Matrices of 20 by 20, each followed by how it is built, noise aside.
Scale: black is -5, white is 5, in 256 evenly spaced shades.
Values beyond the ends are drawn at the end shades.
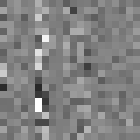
uneven columns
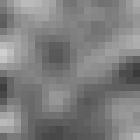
smooth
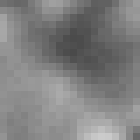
smooth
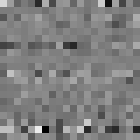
uneven rows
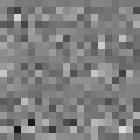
uneven rows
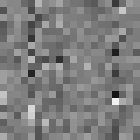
uneven columns
